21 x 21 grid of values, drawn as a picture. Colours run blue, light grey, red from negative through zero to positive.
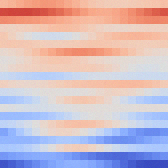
The bottom right is the ninth with the lowest average. Values rise toward the top. Overall the values sit about 50% of the way up the scale. Values change most from cell to cell in the bottom middle. Streaks run across, left to right.
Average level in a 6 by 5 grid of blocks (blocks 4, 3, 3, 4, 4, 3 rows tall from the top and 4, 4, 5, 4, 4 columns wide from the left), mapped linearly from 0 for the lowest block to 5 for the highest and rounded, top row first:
55445
44444
33333
33333
12321
01100
